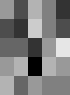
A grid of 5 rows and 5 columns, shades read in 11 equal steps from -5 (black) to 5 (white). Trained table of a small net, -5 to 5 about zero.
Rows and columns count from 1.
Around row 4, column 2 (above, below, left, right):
-1 -1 1 -5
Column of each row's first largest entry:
3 3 5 2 1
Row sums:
-2 -4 0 1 2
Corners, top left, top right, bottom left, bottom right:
1 -3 2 0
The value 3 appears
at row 2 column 3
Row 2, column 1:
-2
